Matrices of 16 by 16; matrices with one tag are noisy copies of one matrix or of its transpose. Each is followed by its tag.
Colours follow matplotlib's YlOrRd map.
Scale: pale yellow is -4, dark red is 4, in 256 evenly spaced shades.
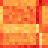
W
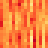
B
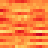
B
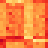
W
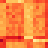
W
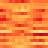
B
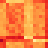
W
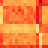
W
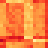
W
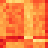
W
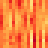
B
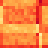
W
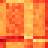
W
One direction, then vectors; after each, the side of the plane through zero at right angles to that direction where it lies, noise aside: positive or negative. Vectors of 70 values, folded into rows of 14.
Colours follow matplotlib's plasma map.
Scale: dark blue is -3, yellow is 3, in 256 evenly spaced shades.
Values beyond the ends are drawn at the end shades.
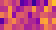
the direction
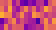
positive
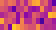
negative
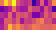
positive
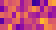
positive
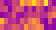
negative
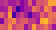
positive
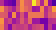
negative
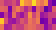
negative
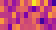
negative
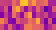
negative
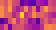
positive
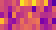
negative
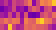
positive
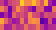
negative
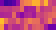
negative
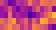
positive
